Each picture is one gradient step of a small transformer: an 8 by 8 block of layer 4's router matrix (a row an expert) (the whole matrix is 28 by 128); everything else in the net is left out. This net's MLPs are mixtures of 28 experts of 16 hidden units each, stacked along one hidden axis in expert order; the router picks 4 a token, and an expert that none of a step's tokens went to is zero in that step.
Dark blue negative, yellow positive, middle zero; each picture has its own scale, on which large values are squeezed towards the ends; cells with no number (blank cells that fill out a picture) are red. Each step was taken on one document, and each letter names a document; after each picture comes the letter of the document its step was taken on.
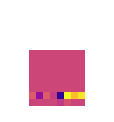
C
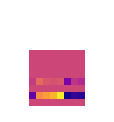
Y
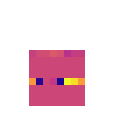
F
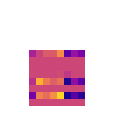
Y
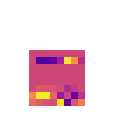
C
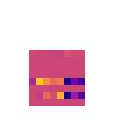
Y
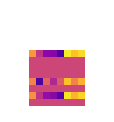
Y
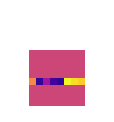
F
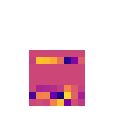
C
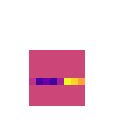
F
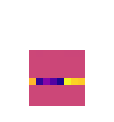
F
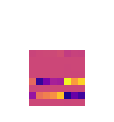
Y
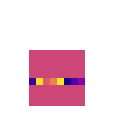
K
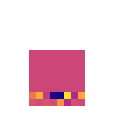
C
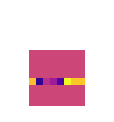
F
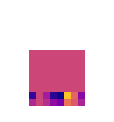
C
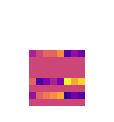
Y
